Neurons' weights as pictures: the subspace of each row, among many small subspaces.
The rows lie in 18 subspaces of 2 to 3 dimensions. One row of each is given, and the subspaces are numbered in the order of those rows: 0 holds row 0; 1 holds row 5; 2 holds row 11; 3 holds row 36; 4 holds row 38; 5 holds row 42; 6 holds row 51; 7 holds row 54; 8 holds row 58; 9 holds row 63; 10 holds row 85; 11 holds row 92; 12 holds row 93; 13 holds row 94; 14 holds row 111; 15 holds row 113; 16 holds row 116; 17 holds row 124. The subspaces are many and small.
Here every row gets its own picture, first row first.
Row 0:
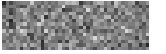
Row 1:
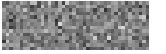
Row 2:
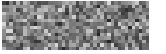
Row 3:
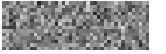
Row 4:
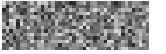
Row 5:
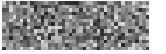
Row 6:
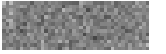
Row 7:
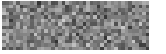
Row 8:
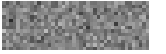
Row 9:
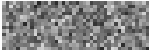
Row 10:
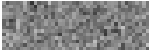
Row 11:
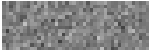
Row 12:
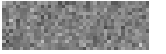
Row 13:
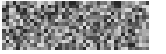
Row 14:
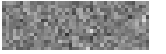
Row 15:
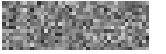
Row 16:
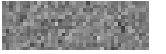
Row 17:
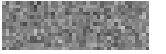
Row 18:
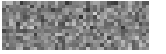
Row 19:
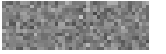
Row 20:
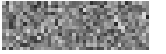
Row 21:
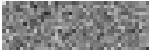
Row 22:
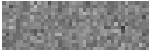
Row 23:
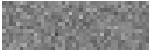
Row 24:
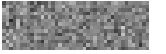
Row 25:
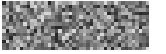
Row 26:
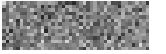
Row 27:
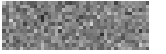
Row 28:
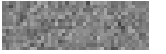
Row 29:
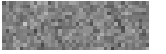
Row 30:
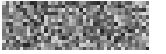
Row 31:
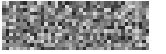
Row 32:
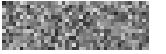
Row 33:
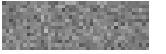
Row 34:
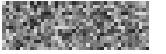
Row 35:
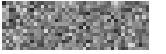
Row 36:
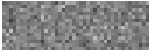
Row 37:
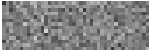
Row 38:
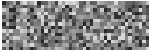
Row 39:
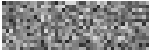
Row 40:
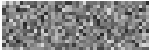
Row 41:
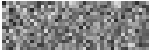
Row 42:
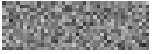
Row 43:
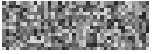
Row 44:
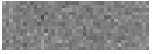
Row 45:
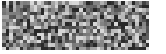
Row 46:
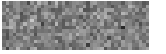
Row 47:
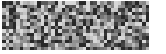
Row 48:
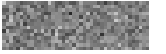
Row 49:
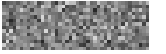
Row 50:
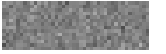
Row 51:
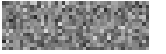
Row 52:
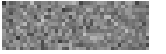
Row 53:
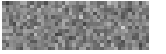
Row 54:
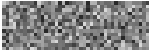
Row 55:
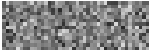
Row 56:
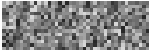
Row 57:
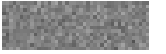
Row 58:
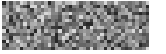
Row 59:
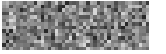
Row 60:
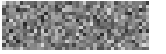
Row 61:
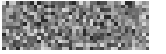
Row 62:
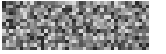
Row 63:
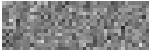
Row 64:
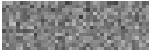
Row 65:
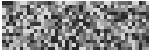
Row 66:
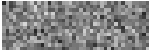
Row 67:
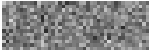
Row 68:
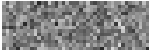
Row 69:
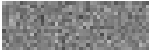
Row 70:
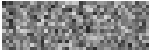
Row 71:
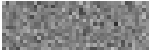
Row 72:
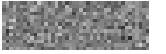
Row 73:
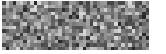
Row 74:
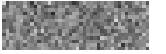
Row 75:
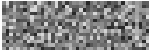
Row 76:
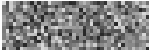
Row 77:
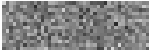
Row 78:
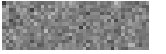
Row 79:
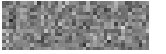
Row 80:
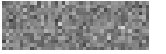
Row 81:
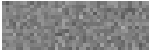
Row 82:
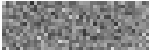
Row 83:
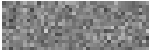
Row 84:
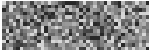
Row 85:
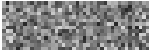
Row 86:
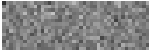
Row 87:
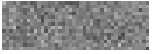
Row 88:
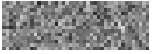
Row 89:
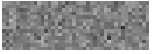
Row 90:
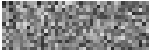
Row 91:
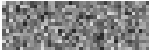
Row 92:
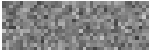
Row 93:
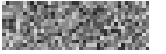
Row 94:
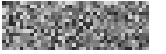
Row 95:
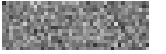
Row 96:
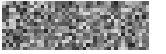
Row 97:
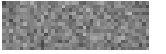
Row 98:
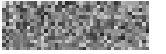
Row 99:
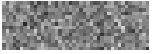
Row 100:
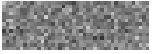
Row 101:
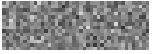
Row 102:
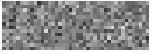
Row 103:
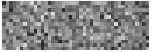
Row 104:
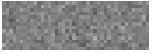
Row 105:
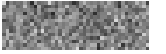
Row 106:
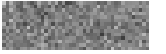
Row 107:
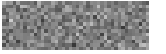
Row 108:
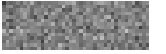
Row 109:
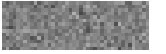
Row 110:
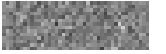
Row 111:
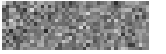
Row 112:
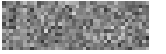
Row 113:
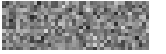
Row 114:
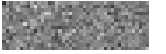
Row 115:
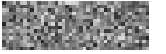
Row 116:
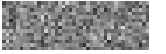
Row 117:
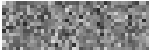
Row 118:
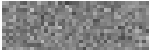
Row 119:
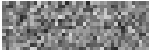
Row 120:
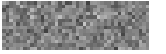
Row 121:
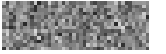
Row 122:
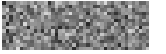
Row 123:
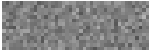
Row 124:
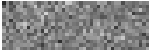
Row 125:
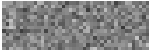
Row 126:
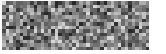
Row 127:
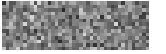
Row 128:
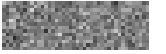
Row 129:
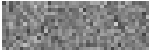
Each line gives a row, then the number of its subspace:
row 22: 9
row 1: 6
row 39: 3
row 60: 5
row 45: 1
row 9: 5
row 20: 6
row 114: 8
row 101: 15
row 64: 13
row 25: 8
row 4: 12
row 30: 6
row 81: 10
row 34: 8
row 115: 1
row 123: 11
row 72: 1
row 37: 6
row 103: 15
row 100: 11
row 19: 13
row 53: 10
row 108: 11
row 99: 7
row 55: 10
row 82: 11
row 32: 10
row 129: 6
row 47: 16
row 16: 2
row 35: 14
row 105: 12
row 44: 15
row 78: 14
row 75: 1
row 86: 12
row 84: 9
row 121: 16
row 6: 0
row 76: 16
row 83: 4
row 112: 4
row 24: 12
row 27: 7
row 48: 13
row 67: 16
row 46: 8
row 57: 5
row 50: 9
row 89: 16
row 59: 3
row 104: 3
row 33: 3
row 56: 9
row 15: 4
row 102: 4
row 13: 14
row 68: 7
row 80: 6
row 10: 12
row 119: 2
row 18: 13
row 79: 16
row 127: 15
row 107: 5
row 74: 12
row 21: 8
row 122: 13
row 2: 10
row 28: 2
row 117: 10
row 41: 14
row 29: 7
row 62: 11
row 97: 15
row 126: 13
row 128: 14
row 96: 14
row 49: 3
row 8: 15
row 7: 5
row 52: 0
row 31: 1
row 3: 7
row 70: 0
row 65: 10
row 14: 0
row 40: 5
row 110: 2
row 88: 7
